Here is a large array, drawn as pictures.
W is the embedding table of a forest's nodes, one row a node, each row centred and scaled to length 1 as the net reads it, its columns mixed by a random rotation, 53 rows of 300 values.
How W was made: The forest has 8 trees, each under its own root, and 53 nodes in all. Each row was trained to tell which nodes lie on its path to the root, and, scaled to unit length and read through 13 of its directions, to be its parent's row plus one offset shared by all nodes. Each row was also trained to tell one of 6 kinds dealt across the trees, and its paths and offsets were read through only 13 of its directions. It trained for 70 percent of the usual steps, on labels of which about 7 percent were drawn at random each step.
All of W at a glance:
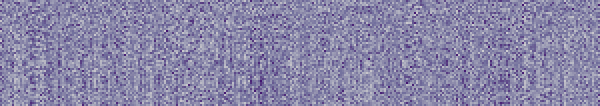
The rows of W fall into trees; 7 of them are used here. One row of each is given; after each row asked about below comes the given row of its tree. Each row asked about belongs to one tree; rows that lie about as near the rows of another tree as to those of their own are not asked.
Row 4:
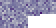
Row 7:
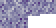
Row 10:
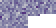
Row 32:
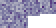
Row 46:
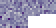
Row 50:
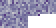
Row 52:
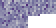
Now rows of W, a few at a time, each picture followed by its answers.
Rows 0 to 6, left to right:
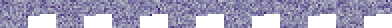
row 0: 52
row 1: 4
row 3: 10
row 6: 32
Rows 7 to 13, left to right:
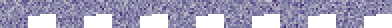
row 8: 50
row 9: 52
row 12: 46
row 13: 10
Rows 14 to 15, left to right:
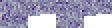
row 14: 50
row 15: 10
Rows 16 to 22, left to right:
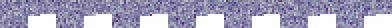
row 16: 7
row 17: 52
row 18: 50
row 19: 52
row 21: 50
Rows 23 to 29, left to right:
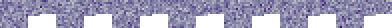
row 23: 46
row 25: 7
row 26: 32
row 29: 52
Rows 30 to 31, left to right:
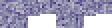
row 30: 32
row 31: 50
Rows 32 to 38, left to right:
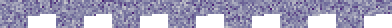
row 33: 50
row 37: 52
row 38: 46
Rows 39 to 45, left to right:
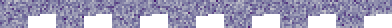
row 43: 52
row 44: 50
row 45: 50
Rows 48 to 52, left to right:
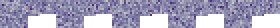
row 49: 46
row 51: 52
